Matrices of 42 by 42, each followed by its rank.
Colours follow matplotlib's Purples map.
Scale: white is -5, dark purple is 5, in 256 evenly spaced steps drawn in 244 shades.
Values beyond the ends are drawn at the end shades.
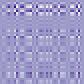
one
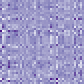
three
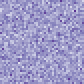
full rank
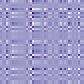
one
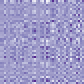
three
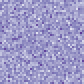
full rank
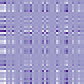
one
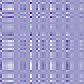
one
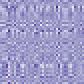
three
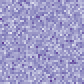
full rank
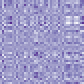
three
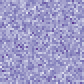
full rank
